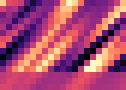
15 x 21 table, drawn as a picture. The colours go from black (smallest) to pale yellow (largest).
The bottom part is calmer, past a seam about 80% of the way down. Neither half mirrors the other. The grain runs diagonally up to the right. Values change most from cell to cell in the middle right.
